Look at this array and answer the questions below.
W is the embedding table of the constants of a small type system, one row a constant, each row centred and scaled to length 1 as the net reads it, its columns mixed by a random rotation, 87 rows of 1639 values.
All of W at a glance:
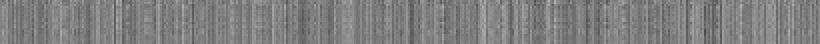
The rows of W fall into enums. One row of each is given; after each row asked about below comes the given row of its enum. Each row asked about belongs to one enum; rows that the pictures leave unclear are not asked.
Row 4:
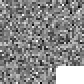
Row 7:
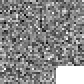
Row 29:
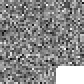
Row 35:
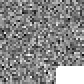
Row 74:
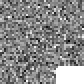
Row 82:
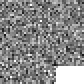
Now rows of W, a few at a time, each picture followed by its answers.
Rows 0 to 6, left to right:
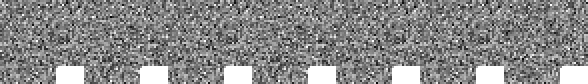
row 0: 4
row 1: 74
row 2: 4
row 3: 74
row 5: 4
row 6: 29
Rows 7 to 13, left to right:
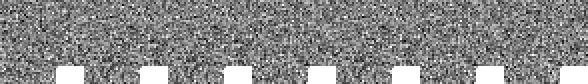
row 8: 74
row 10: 82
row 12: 82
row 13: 35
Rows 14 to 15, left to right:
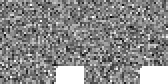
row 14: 82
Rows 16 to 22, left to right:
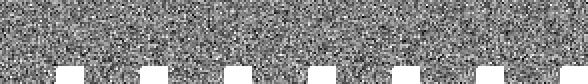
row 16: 82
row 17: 74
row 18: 7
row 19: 35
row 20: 74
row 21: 29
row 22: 29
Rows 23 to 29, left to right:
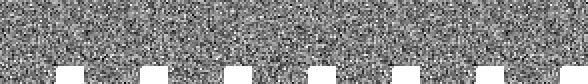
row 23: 82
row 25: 7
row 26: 74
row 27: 82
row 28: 82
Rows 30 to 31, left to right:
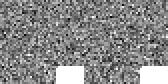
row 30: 35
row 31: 74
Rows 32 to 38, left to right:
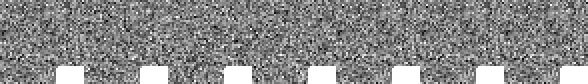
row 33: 7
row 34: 74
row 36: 29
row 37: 29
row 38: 29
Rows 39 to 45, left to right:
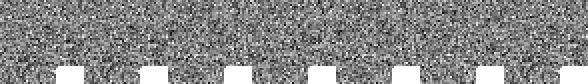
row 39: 74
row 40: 74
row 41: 29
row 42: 4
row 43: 29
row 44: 35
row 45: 74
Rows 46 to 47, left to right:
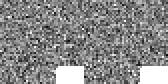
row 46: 74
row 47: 82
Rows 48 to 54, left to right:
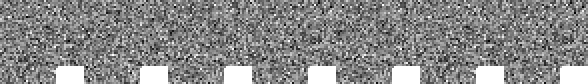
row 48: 74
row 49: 35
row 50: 29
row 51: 4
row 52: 29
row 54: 4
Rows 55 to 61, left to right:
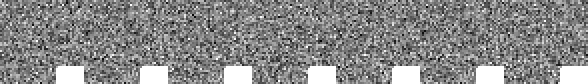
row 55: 4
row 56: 29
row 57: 7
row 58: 74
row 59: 35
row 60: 29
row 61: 82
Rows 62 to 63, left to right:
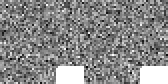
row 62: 29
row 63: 35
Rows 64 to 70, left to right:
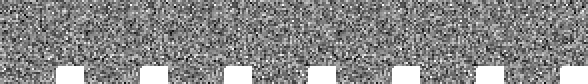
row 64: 7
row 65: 29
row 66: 29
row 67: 82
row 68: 29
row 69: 82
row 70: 4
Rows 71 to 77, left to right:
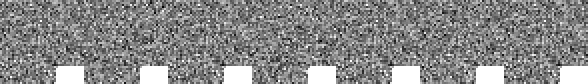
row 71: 82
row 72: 4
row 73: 82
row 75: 82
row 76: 35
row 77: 82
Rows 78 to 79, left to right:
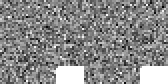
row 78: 74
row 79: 4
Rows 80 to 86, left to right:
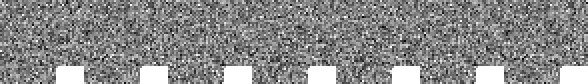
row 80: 4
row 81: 29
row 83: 74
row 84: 74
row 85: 82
